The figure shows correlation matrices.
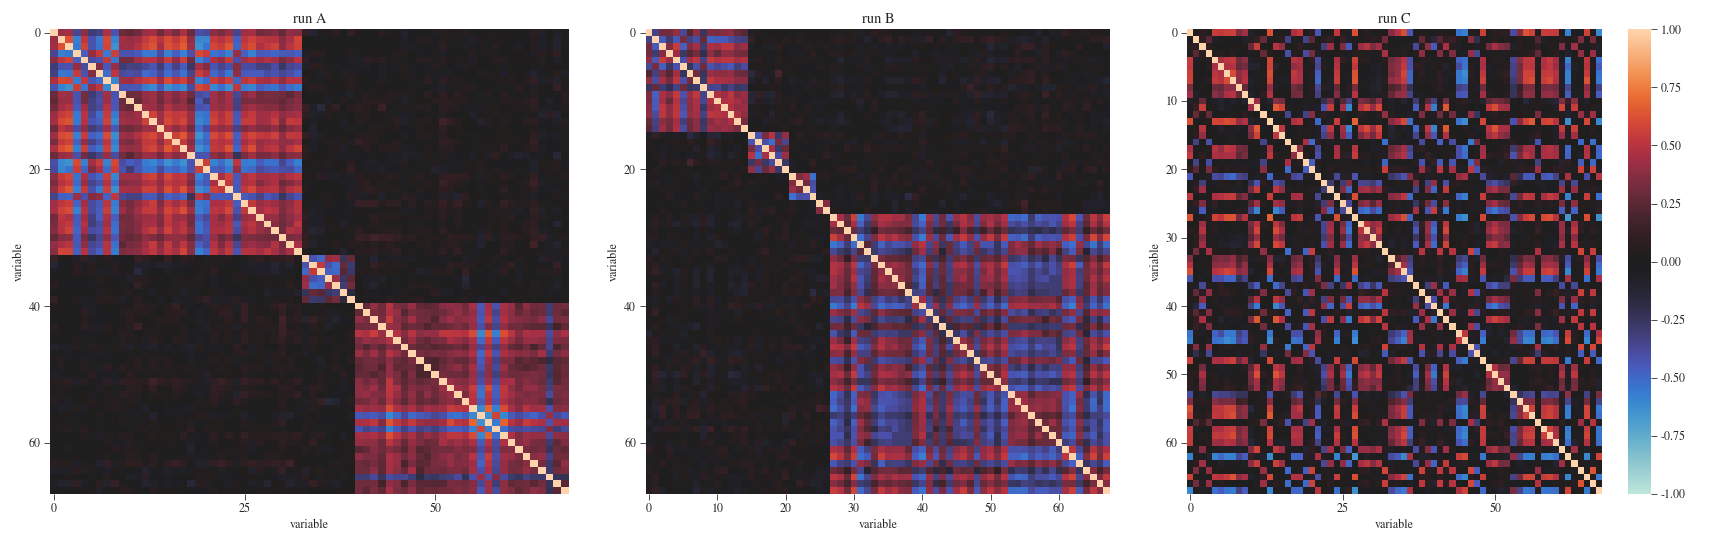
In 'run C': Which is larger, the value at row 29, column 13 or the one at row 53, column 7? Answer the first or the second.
the first
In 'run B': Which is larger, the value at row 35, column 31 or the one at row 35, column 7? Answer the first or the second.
the second
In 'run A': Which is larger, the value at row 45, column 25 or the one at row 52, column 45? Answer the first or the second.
the second
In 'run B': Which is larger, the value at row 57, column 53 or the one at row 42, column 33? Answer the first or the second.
the first
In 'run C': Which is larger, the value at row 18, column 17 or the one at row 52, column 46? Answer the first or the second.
the first
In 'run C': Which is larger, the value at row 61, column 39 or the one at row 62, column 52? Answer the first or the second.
the first
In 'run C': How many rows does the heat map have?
68
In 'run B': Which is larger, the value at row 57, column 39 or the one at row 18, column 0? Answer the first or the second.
the first
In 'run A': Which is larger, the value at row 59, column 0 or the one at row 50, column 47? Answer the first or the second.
the second
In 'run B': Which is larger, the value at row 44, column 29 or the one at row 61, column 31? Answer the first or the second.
the first
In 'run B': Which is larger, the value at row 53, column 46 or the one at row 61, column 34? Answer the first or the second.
the second
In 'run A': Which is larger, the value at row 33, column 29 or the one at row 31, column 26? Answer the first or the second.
the second
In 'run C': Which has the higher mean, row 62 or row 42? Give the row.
42
